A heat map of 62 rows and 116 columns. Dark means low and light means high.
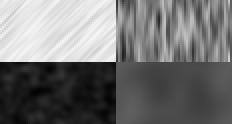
The table splits into 2 rows of 2 panels. Panel 1,1: very high, slanting up to the right, faint in contrast. Panel 1,2: middling, streaked downward, strong in contrast. Panel 2,1: very low, blotchy, faint in contrast. Panel 2,2: low, smooth, faint in contrast.
